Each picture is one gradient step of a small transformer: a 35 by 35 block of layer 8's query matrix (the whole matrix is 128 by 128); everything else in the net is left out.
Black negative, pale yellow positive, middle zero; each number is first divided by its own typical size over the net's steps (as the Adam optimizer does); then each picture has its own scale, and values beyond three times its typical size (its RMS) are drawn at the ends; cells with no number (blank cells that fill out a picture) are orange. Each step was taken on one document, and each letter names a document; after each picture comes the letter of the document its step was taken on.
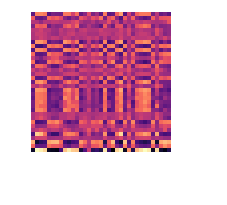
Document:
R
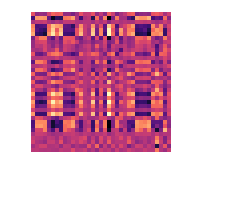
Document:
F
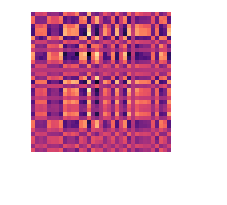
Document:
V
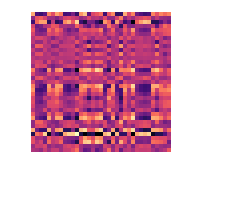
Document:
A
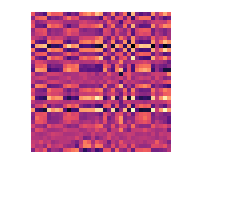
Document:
A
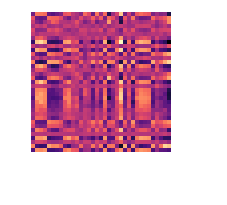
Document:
R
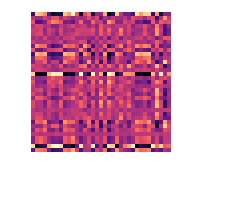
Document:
F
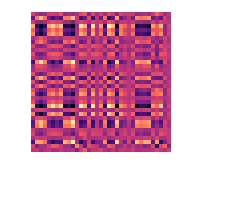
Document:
F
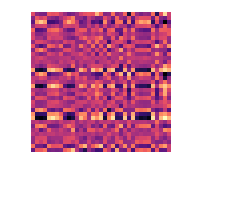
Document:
A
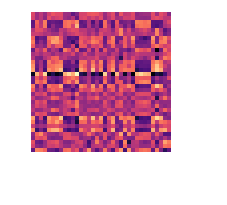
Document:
R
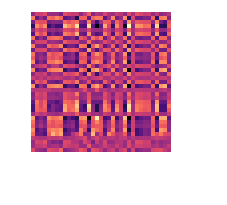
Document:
V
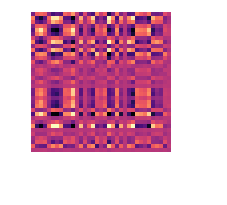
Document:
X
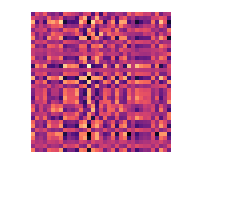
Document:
V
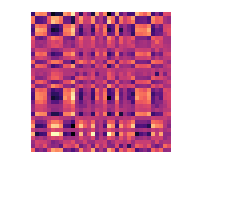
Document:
X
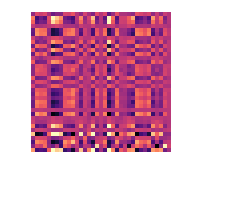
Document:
X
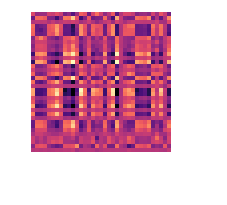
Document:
F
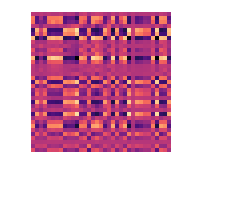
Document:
V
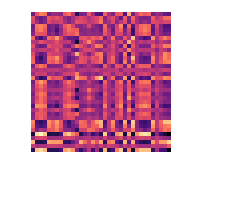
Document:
A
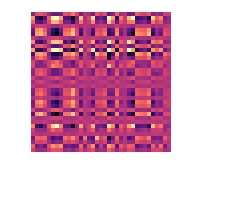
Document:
X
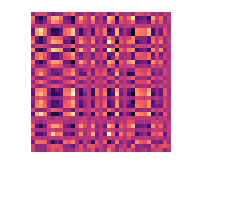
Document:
X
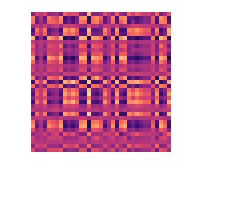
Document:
V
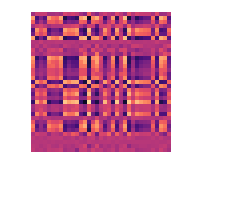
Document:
V
